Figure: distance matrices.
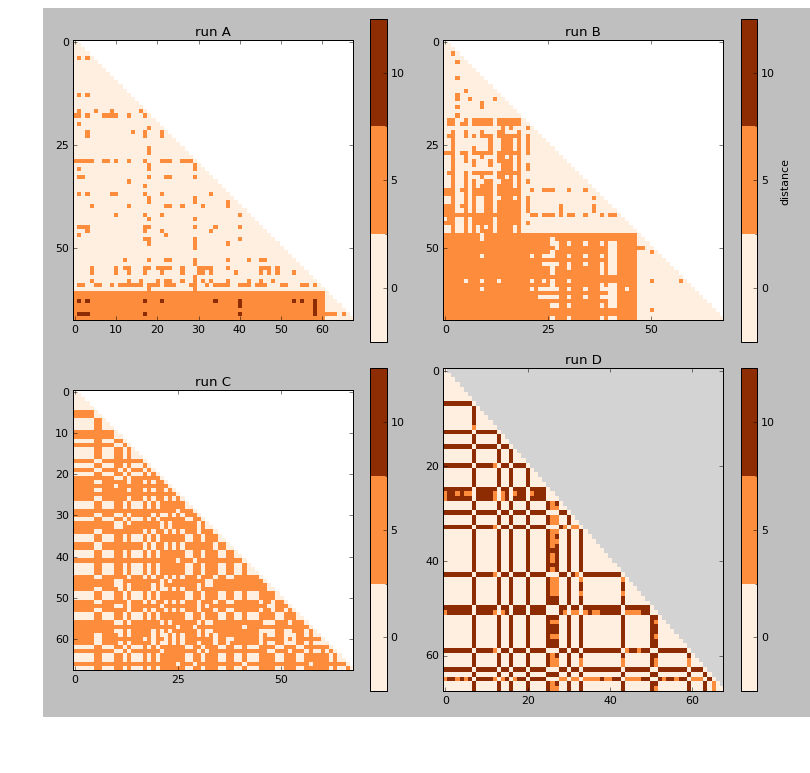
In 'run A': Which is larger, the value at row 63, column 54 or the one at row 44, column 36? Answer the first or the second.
the first
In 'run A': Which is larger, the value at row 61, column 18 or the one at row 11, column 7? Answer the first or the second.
the first
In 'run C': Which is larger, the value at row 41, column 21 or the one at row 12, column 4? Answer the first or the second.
the first
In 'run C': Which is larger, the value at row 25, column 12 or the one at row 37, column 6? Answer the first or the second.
the first
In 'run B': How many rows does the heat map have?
68
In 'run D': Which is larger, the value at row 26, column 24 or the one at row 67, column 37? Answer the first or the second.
the first
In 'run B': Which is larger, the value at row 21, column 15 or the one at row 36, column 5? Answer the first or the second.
the second
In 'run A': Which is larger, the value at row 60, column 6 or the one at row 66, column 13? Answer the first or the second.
the second
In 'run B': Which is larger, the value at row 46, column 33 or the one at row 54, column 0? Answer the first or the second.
the second
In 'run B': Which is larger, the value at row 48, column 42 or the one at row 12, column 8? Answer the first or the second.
the first
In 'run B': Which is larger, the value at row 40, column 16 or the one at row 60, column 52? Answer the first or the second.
the first
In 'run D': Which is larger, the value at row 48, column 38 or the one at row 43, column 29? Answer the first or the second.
the second
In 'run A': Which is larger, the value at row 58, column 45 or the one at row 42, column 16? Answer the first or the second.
the first
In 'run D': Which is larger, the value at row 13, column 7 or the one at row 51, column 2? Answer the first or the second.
the second
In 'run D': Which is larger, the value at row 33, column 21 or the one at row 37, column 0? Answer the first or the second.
the first
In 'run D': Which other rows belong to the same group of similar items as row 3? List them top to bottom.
0, 1, 2, 4, 5, 6, 8, 9, 10, 11, 12, 14, 15, 17, 18, 19, 21, 22, 23, 24, 28, 29, 31, 32, 34, 35, 36, 37, 38, 39, 40, 41, 42, 44, 45, 46, 47, 48, 49, 52, 53, 54, 55, 56, 57, 58, 60, 61, 62, 64, 66, 67
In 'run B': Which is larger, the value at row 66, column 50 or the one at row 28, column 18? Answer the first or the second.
the second
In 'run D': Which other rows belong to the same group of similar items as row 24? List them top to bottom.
0, 1, 2, 3, 4, 5, 6, 8, 9, 10, 11, 12, 14, 15, 17, 18, 19, 21, 22, 23, 28, 29, 31, 32, 34, 35, 36, 37, 38, 39, 40, 41, 42, 44, 45, 46, 47, 48, 49, 52, 53, 54, 55, 56, 57, 58, 60, 61, 62, 64, 66, 67
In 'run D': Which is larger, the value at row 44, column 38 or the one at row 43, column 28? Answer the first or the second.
the second
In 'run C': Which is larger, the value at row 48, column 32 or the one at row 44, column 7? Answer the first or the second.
the first
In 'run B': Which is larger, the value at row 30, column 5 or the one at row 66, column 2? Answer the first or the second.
the second
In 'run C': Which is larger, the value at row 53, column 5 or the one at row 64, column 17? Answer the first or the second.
the second
